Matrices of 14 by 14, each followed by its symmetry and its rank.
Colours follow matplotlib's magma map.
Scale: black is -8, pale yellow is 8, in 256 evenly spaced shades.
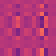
neither, rank one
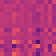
neither, rank two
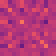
symmetric, rank three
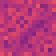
symmetric, full rank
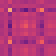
symmetric, rank one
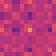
symmetric, rank three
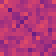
symmetric, full rank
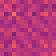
symmetric, rank three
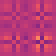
symmetric, rank one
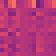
neither, rank two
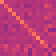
symmetric, full rank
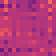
antisymmetric, rank two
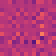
antisymmetric, rank two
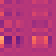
neither, rank one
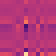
neither, rank one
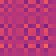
symmetric, rank one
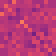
symmetric, full rank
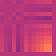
symmetric, rank one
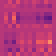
neither, rank two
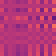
neither, rank one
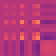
symmetric, rank one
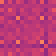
symmetric, rank three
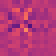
antisymmetric, rank two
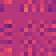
antisymmetric, rank two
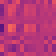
neither, rank two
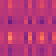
neither, rank one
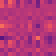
neither, rank two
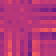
antisymmetric, rank two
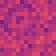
symmetric, full rank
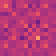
symmetric, rank three
